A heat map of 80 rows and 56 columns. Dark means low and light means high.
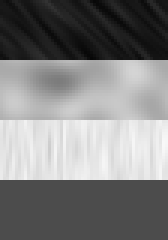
It is made of 4 by 1 panels. Panel 1,1: very low, slanting down to the right, faint in contrast. Panel 2,1: high, smooth. Panel 3,1: very high, streaked downward, faint in contrast. Panel 4,1: low, flat.
